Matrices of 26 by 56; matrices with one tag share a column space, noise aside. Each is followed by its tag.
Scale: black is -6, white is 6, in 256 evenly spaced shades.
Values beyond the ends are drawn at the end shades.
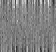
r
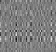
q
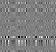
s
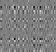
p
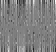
r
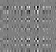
p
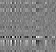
s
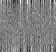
r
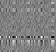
s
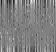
r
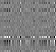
s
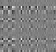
p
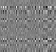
p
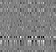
s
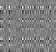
p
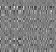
p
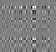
p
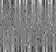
r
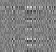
p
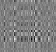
q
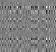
p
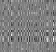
q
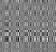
q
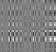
q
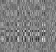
q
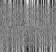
r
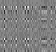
p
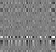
s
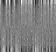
r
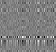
s
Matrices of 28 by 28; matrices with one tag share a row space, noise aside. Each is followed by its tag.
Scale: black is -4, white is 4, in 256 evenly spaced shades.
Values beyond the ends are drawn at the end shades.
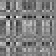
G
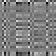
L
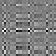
L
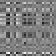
G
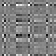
L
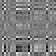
L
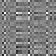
L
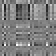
L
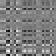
G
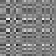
G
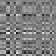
G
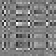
L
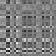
G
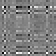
L
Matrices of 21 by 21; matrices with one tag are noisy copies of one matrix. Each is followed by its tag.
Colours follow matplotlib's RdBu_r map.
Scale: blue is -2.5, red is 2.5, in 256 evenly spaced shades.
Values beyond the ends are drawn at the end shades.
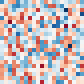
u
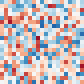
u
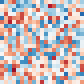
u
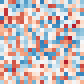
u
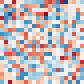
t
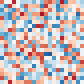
t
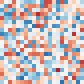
t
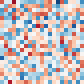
t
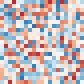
t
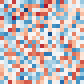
t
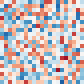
t
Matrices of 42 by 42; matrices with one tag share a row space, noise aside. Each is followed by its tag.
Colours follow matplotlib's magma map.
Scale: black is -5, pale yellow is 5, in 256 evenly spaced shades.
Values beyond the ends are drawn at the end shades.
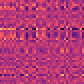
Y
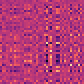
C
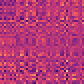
Y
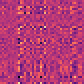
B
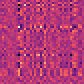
B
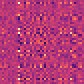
B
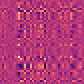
B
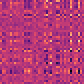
C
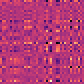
C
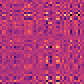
C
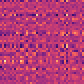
Y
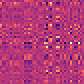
C
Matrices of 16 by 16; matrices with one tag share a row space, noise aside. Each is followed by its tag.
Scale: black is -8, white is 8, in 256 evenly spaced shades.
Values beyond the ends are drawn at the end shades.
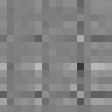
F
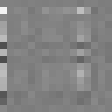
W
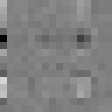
W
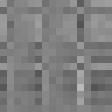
F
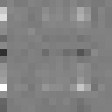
W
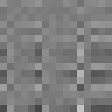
F
